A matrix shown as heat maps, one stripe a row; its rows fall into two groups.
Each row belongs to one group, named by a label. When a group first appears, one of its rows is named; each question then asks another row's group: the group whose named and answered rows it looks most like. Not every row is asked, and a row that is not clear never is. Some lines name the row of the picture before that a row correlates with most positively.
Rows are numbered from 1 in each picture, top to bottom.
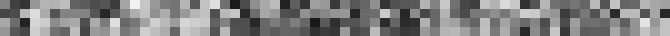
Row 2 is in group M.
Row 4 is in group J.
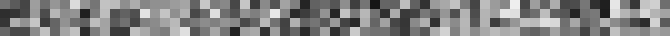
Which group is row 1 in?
J
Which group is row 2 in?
J
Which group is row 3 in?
M
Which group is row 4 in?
J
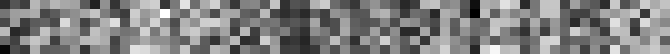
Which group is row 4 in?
J
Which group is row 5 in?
M
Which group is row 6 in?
J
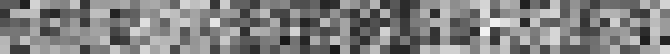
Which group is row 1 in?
J
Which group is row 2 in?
M
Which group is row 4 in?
M
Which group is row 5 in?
M
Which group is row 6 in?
J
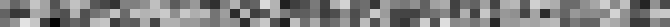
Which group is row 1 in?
M
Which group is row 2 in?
J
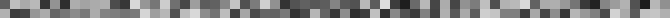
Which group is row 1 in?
M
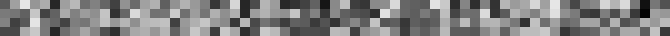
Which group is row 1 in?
M
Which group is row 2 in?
M
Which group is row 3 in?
J
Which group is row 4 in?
M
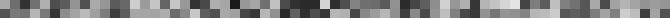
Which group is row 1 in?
J
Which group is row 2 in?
M
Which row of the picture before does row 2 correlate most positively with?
4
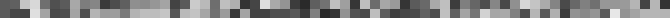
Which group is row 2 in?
J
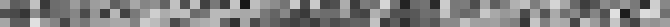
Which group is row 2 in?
J
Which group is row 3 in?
J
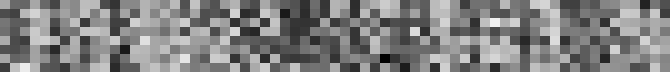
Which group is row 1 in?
M
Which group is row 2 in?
M
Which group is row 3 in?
J
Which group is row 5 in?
J
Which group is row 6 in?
J
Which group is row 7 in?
J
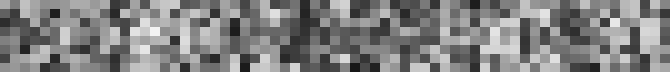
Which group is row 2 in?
M
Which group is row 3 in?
J
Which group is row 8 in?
M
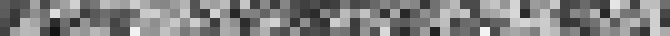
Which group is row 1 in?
J
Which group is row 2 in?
J
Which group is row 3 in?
M
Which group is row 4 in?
M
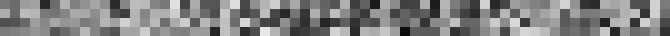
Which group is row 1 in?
M
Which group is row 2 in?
M
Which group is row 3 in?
J
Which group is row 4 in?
M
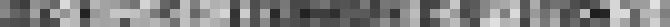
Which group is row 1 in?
J
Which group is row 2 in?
J
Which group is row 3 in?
J
